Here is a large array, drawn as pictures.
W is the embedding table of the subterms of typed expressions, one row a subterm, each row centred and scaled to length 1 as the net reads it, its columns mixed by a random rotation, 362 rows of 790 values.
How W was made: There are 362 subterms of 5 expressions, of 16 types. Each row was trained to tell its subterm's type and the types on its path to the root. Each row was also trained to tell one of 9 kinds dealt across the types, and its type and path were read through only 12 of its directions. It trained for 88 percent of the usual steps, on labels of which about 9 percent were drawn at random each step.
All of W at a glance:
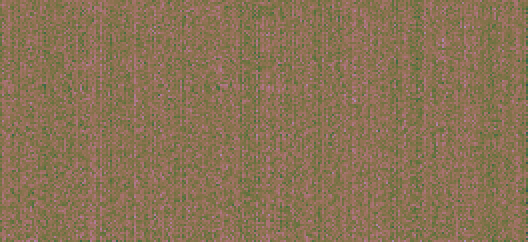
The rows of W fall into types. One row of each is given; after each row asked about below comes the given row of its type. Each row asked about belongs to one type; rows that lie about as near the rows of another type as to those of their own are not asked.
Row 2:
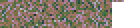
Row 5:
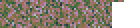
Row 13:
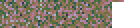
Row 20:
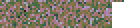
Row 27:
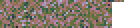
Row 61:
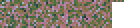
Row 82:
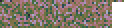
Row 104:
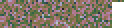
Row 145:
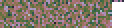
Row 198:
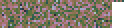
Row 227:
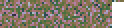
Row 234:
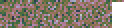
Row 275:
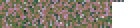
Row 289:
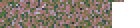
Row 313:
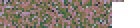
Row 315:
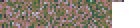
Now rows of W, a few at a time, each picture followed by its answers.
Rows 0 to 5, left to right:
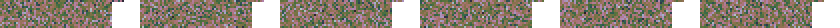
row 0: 227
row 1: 198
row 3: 61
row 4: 275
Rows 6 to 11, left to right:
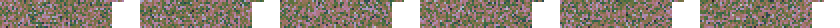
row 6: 313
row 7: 104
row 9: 20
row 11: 13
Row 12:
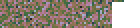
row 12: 275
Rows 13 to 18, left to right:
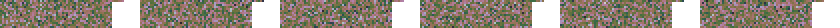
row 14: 227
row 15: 289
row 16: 61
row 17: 227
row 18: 234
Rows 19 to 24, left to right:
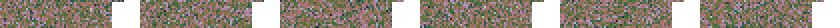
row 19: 227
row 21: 2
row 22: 61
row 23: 313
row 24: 313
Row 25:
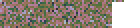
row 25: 104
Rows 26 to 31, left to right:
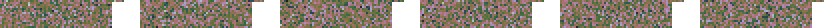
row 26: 227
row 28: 234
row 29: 198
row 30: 275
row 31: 234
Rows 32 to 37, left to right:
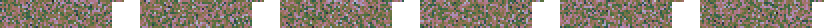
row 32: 2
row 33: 275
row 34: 145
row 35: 315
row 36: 5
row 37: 289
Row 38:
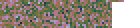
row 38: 104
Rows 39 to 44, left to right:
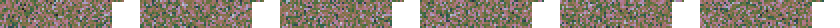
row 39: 27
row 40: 289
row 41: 275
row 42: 82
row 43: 145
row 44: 198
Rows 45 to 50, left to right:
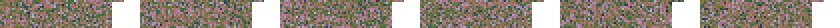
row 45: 13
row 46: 145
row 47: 227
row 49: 5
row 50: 5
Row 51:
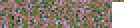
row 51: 104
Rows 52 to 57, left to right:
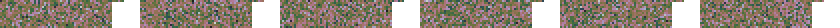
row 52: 61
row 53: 2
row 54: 5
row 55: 20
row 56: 198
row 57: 5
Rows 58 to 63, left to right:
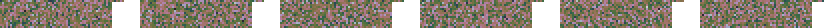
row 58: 82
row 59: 82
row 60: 61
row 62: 313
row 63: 198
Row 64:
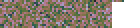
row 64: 20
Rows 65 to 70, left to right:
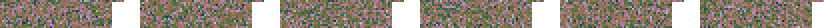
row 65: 2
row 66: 61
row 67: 82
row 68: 5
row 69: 20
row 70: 5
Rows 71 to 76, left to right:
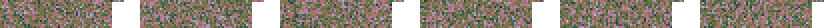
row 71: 2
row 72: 104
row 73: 289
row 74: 234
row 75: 5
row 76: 61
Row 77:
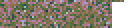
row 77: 27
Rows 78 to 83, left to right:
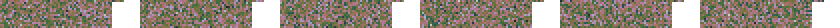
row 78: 5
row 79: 2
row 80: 313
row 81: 198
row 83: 145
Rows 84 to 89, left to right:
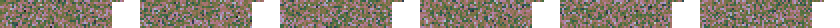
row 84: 13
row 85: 2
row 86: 227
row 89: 61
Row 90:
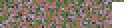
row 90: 13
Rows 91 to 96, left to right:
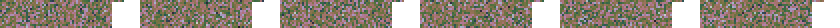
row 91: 82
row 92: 275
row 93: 104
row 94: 145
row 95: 198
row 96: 227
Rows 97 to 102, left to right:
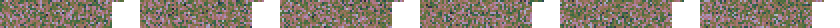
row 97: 20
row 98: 313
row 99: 145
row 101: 227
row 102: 227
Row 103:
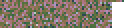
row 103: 227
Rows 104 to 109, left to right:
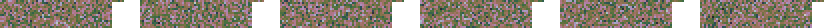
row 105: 82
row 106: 234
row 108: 20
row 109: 27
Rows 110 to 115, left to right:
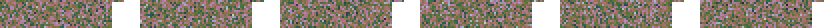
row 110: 275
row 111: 61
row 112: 13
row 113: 145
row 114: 5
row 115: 145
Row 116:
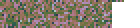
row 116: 27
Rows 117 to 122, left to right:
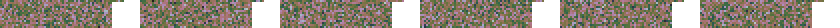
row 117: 82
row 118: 2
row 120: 61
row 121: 289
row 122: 27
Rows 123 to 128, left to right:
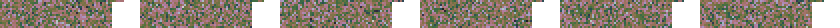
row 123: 275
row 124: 289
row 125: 104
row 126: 198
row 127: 82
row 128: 27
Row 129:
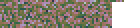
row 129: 5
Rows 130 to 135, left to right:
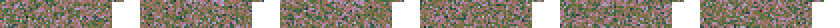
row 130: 61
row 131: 145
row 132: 145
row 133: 61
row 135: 145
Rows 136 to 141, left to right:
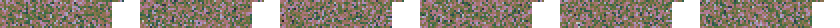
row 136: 145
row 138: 198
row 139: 104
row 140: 227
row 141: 275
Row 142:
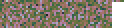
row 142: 20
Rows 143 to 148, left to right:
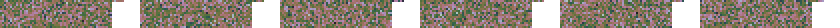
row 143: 227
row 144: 5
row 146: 2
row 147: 20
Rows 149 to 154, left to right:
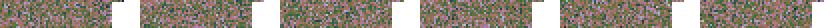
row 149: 227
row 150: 27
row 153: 61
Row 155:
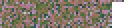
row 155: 227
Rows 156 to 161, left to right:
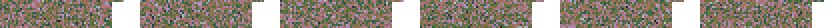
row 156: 198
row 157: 104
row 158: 13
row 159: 289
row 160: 275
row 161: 198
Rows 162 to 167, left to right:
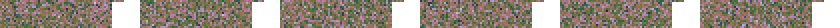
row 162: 289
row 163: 13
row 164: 61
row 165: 2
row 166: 27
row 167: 145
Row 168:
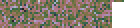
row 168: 198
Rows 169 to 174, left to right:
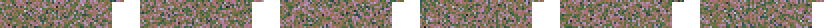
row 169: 289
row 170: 234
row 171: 2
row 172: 82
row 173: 27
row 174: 313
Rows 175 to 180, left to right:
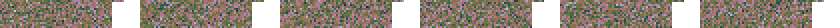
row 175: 234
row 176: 27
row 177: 234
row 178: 20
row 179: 198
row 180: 289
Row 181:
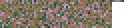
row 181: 61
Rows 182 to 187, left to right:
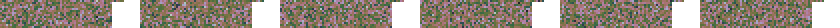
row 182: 2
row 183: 61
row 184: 313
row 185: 313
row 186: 289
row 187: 20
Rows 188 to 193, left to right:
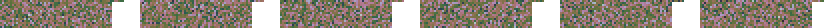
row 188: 61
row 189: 234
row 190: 234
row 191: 27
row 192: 27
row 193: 315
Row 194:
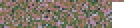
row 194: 104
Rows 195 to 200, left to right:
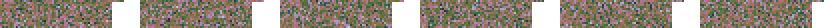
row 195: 315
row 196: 275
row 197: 104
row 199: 20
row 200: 315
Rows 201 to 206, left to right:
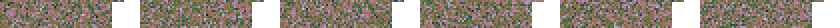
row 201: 2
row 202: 2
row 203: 2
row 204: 13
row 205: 27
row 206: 289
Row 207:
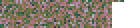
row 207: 82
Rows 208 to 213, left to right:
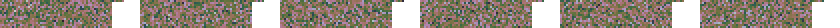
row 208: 234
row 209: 61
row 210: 145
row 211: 275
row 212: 5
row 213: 61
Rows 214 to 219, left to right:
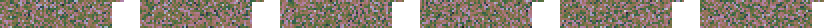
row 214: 13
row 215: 2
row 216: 82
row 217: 313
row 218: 2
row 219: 315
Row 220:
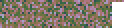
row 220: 13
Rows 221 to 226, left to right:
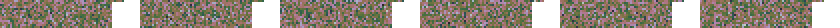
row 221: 198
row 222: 61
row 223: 82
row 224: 145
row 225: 198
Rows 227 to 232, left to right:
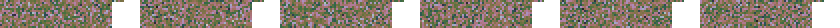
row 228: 275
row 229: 61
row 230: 145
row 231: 315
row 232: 198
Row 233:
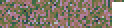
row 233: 82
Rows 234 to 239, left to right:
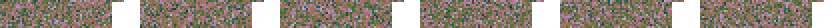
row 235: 61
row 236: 2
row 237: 2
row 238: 313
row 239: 27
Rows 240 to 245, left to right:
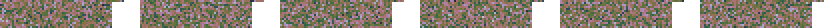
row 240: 227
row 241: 289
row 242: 2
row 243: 61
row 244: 198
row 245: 227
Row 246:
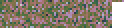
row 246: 82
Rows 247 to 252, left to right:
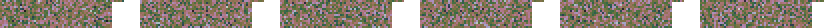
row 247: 198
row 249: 5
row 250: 104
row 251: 104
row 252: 145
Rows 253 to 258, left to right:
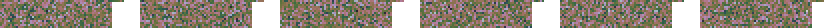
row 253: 27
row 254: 5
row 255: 234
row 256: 20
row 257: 61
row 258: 82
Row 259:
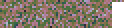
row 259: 13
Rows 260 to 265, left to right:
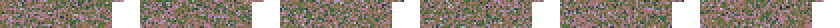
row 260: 13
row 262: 315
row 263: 234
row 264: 227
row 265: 234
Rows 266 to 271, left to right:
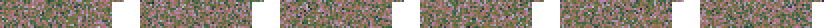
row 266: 5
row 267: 289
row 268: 20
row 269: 145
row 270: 289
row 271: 227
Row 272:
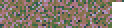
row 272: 20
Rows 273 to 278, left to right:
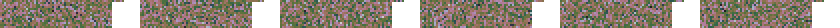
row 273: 104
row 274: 104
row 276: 145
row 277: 61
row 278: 198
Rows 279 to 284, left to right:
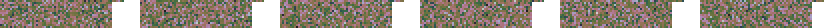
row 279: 315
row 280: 275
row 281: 27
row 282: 5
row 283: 145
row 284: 313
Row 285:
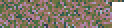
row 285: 20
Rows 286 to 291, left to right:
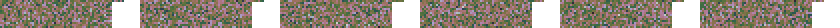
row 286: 227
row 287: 198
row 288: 275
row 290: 289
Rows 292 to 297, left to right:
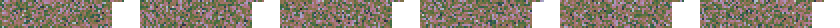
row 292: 315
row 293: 20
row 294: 198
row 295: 13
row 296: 104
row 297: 5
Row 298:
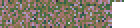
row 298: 227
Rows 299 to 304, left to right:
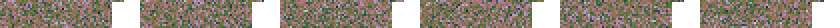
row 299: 104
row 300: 20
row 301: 289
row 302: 27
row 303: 104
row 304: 82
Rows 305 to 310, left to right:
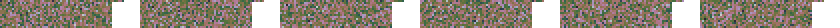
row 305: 82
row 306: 234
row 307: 275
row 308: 234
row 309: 289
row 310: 145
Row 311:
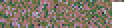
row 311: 315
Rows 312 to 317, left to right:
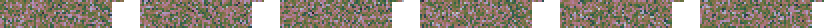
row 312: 227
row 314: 289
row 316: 104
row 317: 227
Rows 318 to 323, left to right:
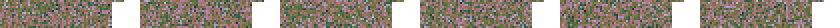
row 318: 227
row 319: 20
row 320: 5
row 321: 104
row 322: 27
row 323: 5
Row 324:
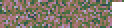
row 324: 227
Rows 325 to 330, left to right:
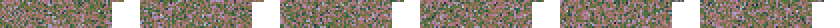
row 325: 315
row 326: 145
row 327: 289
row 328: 27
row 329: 145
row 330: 227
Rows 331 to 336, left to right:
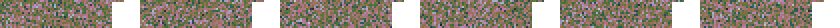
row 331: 13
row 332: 2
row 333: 313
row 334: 145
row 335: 2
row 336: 145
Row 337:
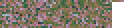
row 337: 13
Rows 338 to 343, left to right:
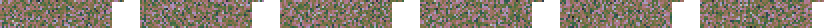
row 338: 104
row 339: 2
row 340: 27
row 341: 198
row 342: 27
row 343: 13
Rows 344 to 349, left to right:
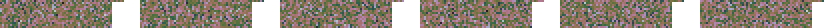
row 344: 27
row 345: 61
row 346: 2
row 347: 313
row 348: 275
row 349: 145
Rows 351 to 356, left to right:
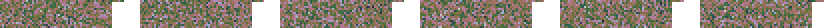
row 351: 61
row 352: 234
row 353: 145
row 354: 104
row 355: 27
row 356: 27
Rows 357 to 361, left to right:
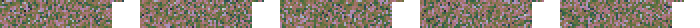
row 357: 20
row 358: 198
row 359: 227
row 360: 289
